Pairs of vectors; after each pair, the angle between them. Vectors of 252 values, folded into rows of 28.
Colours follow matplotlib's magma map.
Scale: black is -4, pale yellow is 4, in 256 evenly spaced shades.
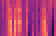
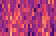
partly aligned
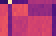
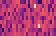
orthogonal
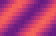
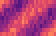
nearly opposite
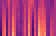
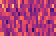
orthogonal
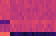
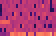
partly opposed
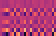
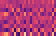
nearly opposite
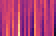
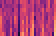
nearly opposite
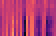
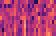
partly opposed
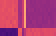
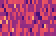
orthogonal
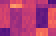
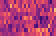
partly aligned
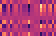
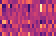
nearly parallel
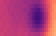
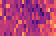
partly aligned
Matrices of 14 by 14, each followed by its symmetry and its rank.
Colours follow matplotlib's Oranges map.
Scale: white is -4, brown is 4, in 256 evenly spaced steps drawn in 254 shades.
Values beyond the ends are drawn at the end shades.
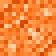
symmetric, full rank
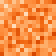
symmetric, full rank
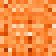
neither, rank three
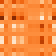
neither, rank one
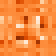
antisymmetric, rank two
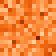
symmetric, full rank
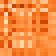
antisymmetric, rank two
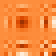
symmetric, rank one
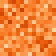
symmetric, full rank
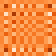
symmetric, rank one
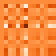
symmetric, rank one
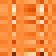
neither, rank one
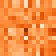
neither, rank three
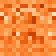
neither, rank three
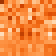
neither, rank three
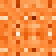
antisymmetric, rank two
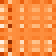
neither, rank one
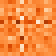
antisymmetric, rank two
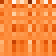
neither, rank one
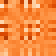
antisymmetric, rank two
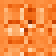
antisymmetric, rank two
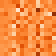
neither, rank three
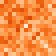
symmetric, full rank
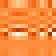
neither, rank one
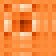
symmetric, rank one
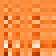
neither, rank one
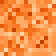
symmetric, full rank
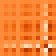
symmetric, rank one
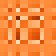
symmetric, rank one
